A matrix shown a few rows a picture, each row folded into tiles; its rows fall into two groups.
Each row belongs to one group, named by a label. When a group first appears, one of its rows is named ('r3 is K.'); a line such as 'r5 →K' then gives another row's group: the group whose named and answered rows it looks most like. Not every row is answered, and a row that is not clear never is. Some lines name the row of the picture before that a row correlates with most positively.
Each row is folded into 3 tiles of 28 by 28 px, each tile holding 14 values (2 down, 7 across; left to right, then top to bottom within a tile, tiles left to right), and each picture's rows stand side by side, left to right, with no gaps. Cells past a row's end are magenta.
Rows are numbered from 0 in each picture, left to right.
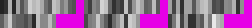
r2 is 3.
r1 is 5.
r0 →3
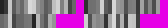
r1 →3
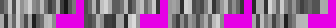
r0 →3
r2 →5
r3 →3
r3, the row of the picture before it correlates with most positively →1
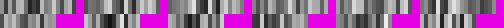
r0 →5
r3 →3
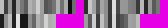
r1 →3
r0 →3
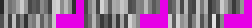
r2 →3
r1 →3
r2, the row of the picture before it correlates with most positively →1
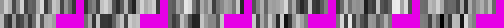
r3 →3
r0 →5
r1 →5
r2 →5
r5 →5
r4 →5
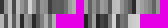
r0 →3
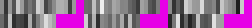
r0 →3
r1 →3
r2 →3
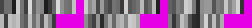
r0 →3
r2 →5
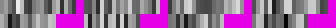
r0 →5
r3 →3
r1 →3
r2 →5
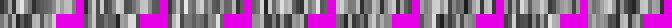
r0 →5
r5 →5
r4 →5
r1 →3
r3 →3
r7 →5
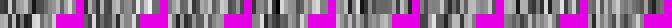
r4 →5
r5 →5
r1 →3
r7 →3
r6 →5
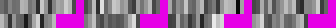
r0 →5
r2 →3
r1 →3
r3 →3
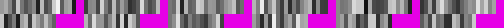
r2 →3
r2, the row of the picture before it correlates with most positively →1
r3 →5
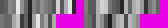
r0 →5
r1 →5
